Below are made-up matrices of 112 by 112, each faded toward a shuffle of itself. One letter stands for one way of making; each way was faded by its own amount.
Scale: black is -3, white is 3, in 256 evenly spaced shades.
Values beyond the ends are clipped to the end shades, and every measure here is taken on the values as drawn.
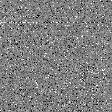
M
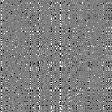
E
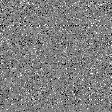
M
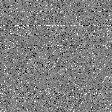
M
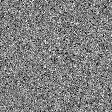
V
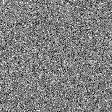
V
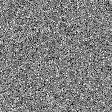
V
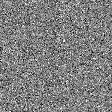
V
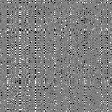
E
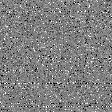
M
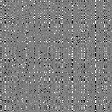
E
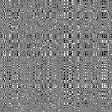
E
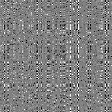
E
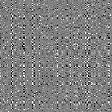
E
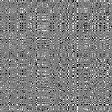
E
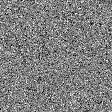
V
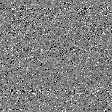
M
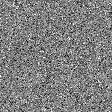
V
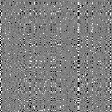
E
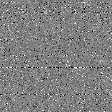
M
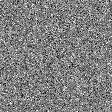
V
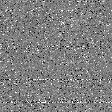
M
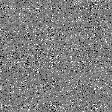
M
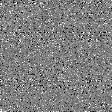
M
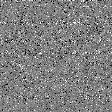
M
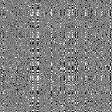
E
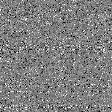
M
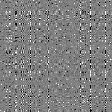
E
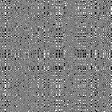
E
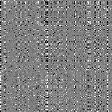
E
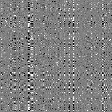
E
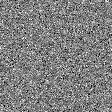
V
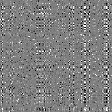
E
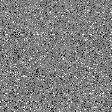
M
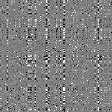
E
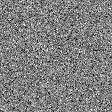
V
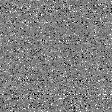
M
